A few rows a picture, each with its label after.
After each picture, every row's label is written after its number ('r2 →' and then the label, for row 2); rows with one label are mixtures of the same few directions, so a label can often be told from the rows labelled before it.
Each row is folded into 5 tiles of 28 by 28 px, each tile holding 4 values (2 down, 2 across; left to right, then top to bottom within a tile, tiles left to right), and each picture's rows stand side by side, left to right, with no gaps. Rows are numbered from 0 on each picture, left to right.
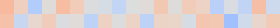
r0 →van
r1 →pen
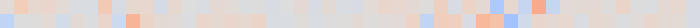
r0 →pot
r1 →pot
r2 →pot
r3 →pen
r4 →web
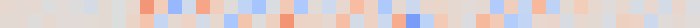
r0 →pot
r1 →van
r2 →pot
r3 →pen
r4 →pen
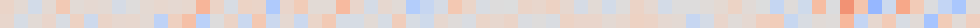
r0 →van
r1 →web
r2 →web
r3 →van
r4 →pot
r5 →pen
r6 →van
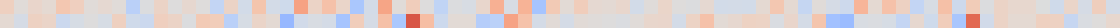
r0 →web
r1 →pen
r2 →pot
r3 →pen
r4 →pot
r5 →pot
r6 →pot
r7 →pen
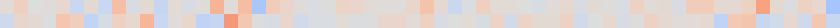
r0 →pen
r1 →pen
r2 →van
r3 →van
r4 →pen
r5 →web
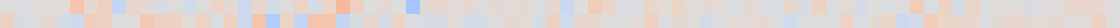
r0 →pen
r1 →pot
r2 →web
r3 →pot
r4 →van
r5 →pen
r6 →pen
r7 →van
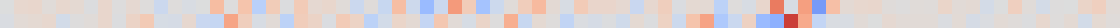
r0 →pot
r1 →pen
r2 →pen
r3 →van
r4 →pot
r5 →pen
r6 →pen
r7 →van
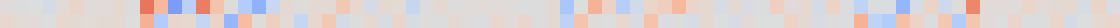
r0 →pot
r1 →van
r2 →web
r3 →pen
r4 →van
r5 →pen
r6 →web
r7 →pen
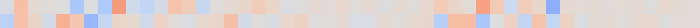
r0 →pen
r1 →van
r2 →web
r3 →web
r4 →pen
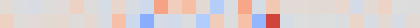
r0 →pot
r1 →pot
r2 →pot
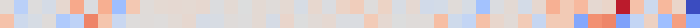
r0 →pen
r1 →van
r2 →pen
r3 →web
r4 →web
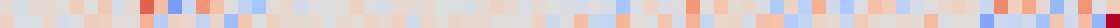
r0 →pen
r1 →van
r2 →pot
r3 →pot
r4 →web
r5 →pen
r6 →van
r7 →pot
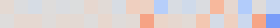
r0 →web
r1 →pot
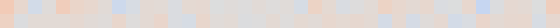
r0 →van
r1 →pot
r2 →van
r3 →web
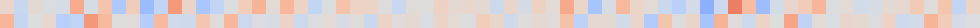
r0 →pen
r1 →van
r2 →van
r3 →pen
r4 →van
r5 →van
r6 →pen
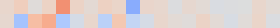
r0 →web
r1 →pen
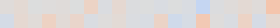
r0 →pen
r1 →web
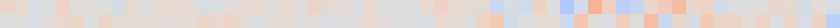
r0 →van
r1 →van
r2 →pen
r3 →pen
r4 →van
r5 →pot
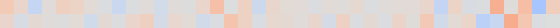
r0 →van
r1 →pen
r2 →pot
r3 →pen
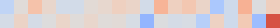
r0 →van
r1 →pot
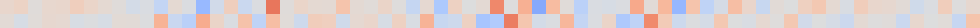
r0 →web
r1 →web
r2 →web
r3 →pen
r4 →pen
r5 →van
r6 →pot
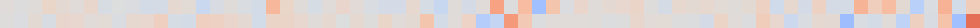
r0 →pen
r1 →web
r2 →van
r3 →pen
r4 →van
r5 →pen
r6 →pot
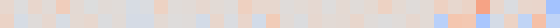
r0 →web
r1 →pot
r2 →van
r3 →web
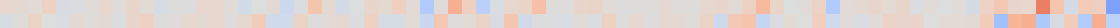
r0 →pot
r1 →pot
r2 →van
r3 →van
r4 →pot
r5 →web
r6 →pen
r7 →web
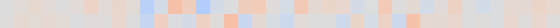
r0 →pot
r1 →van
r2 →pot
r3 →van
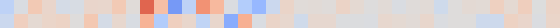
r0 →van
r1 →van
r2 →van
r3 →pen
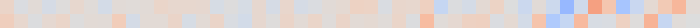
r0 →pot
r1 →pen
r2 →pot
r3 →pot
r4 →van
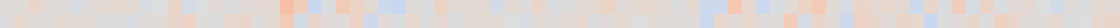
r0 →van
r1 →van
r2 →van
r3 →pen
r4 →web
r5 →van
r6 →pen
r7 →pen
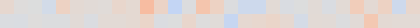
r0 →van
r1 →van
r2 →pen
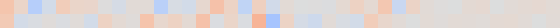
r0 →van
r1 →pot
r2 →pen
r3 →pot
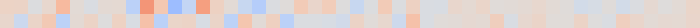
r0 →web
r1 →van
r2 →pot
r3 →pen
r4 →web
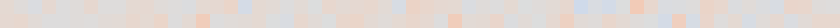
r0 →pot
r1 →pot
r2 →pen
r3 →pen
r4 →pot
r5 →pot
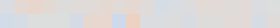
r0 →pot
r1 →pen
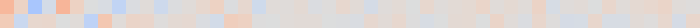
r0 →van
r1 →pen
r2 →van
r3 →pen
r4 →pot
